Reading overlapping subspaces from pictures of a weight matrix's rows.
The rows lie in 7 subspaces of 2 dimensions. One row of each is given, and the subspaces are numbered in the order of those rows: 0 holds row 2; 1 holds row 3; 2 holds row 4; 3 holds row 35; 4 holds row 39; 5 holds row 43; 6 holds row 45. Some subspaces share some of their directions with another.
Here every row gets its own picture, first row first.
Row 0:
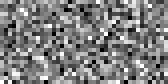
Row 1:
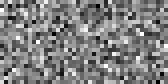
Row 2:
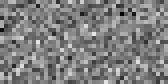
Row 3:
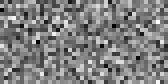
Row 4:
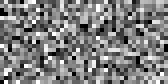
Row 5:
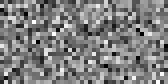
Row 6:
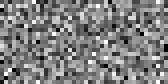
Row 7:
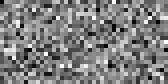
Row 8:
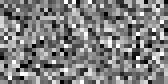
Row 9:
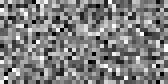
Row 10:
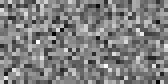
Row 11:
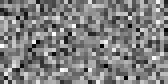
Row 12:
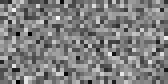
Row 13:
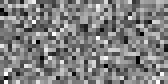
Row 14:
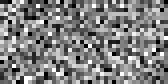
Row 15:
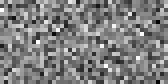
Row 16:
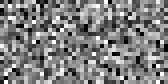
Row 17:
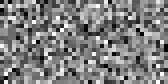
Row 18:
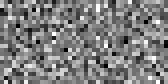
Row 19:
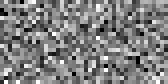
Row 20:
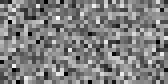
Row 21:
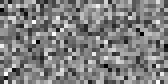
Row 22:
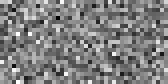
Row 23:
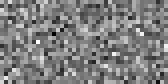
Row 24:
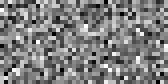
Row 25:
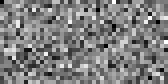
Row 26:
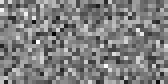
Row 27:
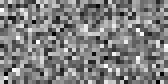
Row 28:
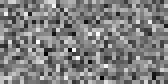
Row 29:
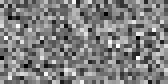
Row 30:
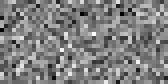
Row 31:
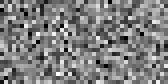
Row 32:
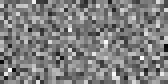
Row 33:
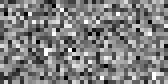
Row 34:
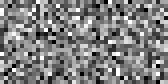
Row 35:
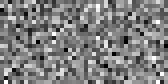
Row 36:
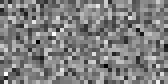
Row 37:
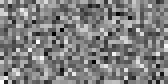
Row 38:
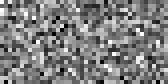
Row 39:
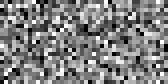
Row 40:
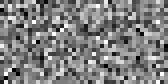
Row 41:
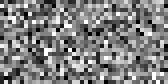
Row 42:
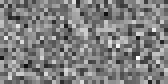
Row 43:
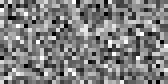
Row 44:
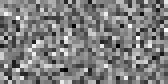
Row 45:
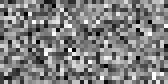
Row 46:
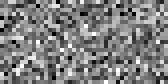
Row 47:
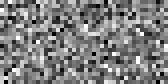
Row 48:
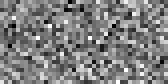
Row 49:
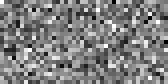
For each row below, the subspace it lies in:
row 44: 5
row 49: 3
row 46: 0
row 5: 6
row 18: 3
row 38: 4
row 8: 5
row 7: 3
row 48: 1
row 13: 2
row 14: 2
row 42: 5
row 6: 4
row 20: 2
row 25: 3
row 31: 0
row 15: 1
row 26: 4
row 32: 4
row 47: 0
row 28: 6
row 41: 6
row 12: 2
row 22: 2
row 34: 6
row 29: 5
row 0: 1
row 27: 0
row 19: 2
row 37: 1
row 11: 5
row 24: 0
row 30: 0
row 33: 6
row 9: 4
